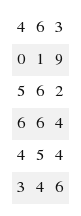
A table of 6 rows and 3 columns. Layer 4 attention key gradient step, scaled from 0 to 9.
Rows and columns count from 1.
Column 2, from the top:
6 1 6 6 5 4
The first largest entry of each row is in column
2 3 2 1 2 3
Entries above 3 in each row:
2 1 2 3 3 2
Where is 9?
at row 2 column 3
